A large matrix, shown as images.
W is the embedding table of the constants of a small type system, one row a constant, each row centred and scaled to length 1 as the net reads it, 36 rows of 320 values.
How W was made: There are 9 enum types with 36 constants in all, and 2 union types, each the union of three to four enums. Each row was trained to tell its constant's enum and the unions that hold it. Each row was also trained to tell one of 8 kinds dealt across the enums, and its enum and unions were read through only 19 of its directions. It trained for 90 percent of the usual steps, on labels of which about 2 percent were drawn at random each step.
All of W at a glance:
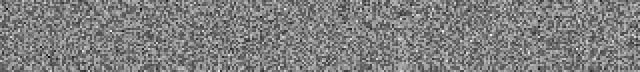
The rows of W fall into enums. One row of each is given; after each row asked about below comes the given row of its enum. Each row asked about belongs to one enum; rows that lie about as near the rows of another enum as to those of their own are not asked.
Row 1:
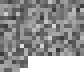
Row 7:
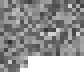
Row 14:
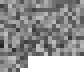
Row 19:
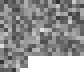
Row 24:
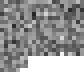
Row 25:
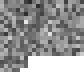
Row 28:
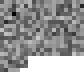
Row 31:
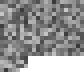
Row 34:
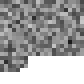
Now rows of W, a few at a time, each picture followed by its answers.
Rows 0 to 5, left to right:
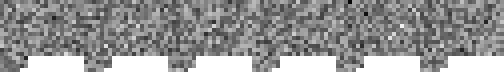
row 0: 19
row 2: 14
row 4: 25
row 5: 25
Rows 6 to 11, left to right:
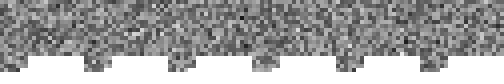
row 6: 7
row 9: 25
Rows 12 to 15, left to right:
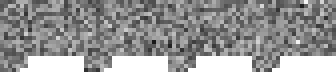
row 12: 28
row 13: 19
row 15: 1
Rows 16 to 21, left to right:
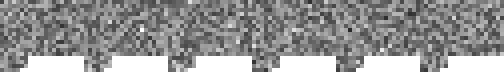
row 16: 7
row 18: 31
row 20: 34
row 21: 28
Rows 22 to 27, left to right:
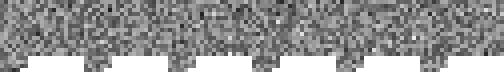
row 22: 19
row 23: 28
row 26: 14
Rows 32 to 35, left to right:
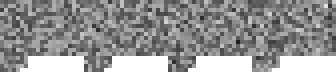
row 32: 28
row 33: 34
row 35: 31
